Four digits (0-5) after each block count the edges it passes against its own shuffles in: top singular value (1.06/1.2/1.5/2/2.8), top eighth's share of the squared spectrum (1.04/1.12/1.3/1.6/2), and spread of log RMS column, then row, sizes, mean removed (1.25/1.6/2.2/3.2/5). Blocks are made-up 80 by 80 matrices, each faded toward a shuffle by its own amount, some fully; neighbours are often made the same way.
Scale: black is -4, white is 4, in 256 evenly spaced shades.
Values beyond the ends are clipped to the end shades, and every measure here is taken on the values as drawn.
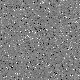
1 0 0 0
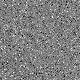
1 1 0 0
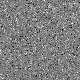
0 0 0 0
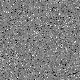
2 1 0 0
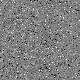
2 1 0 0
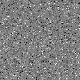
3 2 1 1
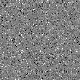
3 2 0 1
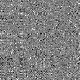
4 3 1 1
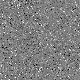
2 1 0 0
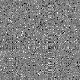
4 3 1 1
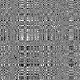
5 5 3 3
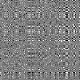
5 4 3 3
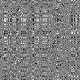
5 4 3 3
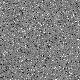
1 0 0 0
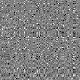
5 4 2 2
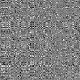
5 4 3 3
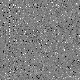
3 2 1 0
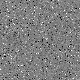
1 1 0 0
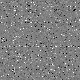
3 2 0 1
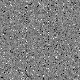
1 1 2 0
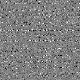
3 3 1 3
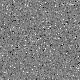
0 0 0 0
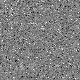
2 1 0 1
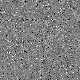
2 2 0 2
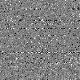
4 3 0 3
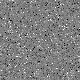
1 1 0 0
